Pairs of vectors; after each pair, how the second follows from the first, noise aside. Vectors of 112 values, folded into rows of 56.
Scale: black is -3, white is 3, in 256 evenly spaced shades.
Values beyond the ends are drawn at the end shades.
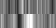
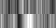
copied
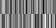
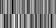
wrapped around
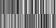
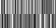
wrapped around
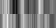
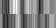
negated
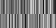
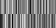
reversed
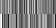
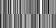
wrapped around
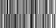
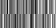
copied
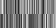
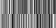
reversed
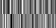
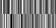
copied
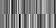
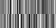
negated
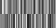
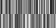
wrapped around
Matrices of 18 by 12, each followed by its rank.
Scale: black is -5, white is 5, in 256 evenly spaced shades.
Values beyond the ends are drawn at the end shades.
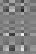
one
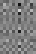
two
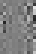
two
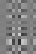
one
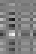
one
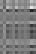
one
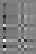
one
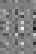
two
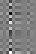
one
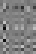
two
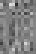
two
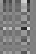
one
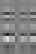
one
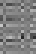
two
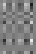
one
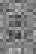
two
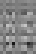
two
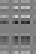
one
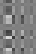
one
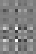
one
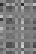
two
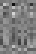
two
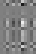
one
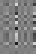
one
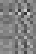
two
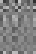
two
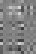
two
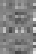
two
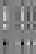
one
